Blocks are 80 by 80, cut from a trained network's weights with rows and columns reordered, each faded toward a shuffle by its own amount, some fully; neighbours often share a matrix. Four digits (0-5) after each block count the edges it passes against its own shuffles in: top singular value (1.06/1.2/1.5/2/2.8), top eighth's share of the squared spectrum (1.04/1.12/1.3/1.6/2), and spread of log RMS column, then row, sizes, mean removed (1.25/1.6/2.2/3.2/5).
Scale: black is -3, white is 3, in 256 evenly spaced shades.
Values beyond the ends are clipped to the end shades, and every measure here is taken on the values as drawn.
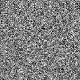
3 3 1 0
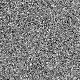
0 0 0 0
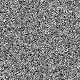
0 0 0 0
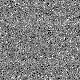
0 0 0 0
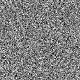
2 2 1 0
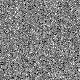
0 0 0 0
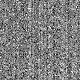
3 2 0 1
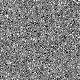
0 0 0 0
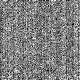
3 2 0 2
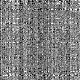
4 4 1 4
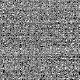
3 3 3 0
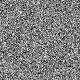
1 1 0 0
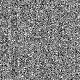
1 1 0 0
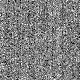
2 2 0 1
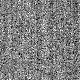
2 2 0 1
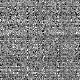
3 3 3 0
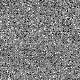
1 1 1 0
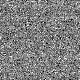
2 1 0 0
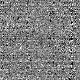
3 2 3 0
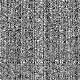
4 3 0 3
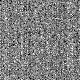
2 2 0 1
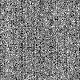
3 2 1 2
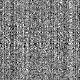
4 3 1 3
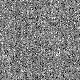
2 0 0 0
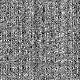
3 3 0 3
